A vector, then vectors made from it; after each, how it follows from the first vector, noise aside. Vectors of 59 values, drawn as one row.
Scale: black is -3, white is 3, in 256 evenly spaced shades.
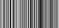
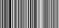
sign-scrambled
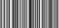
sign-scrambled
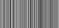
shrunk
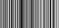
wrapped around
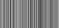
shrunk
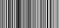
wrapped around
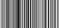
reversed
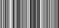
sign-scrambled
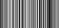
wrapped around
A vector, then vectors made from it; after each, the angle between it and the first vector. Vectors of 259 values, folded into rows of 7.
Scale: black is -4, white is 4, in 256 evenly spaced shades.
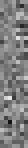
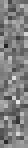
partly opposed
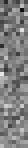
orthogonal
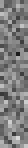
partly opposed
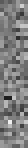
nearly opposite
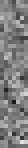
partly opposed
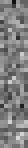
partly opposed
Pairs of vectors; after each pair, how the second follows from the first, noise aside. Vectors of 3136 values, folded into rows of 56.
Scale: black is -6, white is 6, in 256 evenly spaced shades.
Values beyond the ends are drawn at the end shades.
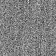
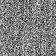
scaled up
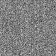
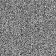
negated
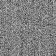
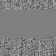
partly zeroed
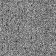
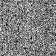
scaled up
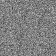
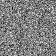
scaled up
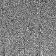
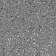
partly zeroed
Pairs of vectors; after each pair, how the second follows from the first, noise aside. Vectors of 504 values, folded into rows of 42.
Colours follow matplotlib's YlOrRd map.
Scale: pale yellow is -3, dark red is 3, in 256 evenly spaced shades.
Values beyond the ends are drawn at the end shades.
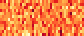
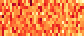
wrapped around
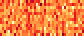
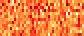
wrapped around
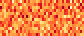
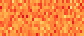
shrunk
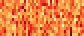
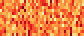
copied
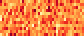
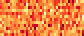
reversed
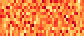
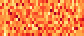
reversed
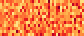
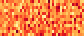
copied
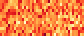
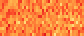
shrunk
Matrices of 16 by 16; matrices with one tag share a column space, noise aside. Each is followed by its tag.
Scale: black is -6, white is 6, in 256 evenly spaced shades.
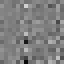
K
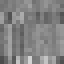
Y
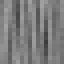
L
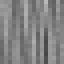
L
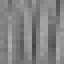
L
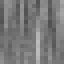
L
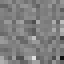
K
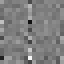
K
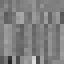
Y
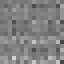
K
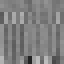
Y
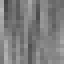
L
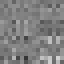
K
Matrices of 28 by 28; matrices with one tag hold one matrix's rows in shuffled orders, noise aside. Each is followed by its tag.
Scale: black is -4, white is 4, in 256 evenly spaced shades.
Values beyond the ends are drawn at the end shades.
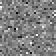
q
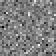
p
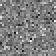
q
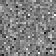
p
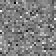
q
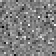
p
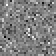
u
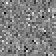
u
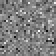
p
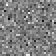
u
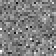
q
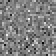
u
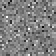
u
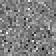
u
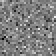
p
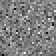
p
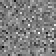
p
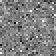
q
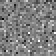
p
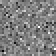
p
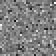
q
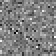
q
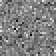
q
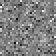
q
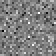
p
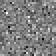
u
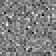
u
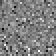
p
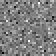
p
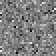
q
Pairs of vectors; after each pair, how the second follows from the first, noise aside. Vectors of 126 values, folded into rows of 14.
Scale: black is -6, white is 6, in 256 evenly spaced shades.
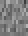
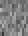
reversed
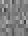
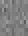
shrunk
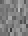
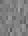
shrunk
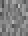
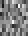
scaled up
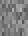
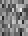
scaled up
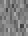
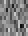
scaled up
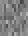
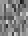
scaled up
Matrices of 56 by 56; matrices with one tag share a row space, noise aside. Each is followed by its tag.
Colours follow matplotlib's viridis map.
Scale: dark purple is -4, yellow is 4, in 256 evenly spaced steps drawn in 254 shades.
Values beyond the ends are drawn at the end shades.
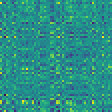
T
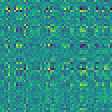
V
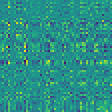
V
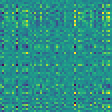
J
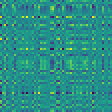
T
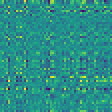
V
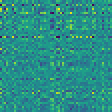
T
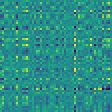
J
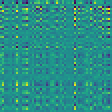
J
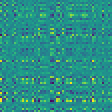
T
